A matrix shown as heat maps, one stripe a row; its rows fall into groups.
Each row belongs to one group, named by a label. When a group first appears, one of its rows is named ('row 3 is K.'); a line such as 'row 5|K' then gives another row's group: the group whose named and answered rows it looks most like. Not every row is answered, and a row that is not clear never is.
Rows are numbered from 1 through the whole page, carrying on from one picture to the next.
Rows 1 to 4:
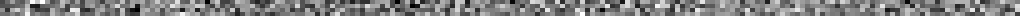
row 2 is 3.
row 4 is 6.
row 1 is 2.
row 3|6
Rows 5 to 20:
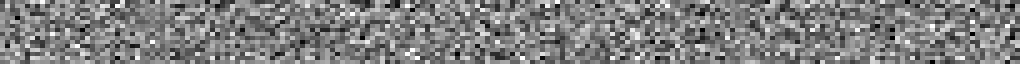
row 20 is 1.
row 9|6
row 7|3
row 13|3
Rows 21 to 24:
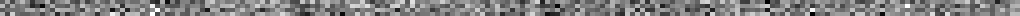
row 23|2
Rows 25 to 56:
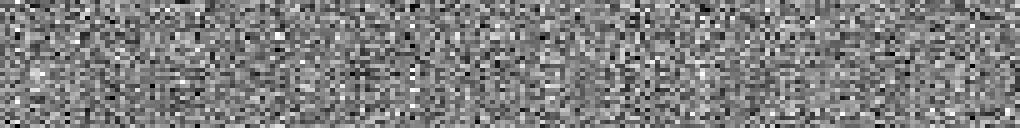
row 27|1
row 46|2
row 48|6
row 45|6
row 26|3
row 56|6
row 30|2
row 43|2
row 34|6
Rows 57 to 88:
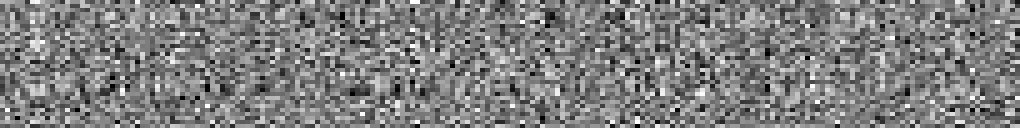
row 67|2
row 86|6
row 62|1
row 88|3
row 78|2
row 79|2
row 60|2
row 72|3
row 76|2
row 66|1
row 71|2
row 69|6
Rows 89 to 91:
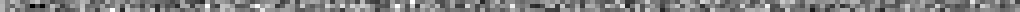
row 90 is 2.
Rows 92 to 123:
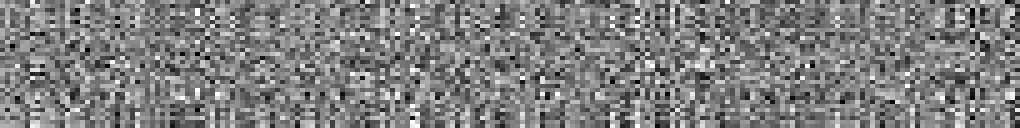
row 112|3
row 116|6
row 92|1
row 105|6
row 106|2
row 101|1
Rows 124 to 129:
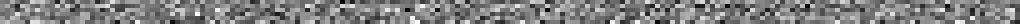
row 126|6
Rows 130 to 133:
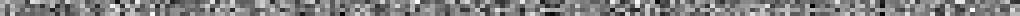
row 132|3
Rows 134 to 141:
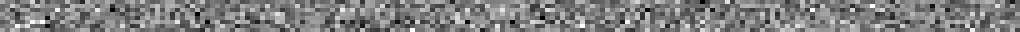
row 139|2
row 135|1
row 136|2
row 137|6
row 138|6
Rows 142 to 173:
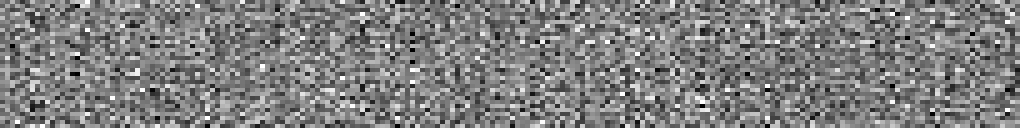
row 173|2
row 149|1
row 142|1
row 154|3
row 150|3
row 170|1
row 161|2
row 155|6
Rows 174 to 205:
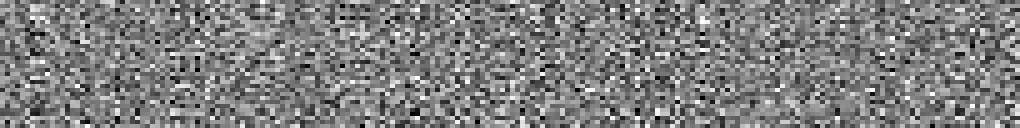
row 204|6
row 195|6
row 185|3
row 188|6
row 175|2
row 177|6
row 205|1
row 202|3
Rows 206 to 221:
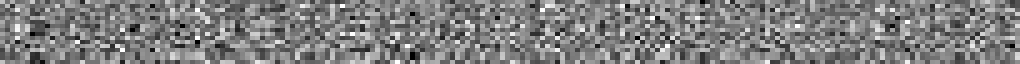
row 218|2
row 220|3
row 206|1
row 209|3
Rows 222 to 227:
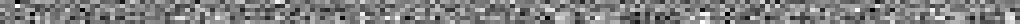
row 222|6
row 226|6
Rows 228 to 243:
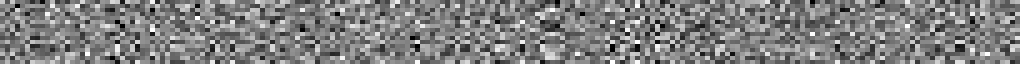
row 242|2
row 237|3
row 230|2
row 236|2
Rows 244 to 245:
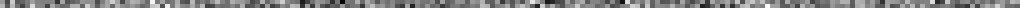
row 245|1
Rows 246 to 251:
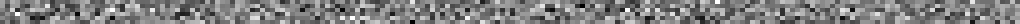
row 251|3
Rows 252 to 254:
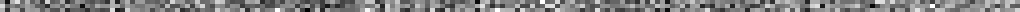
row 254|6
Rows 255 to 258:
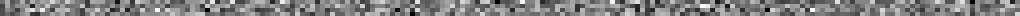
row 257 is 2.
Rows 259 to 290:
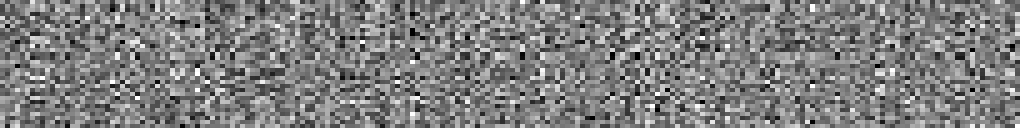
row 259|1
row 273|3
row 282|3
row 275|6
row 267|3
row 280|2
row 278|2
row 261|2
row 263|1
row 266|3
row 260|2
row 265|6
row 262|3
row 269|6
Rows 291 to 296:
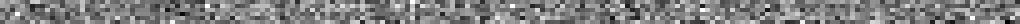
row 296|1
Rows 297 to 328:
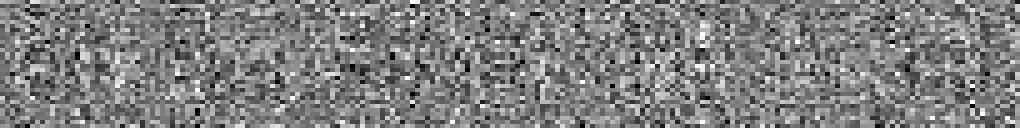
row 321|1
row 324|6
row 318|3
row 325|6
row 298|3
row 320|3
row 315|1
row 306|2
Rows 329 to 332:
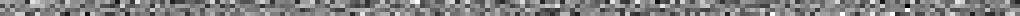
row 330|2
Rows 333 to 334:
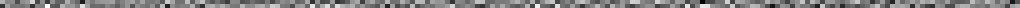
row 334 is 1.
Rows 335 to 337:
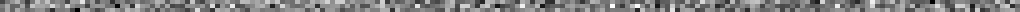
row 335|1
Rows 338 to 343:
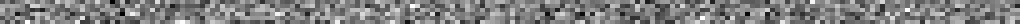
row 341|6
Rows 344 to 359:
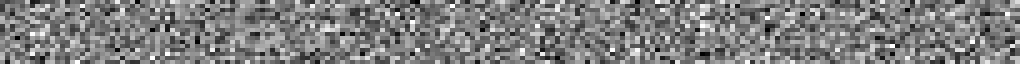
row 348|1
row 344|3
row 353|6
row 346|2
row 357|1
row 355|1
